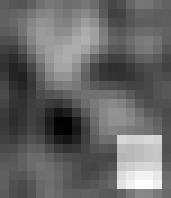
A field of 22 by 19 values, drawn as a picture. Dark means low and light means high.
Odd patch: higher, in the bottom right. Ninth with the highest average: bottom right. Average level on the scale: 40%. Mirror symmetry: none. Roughest part: bottom right.
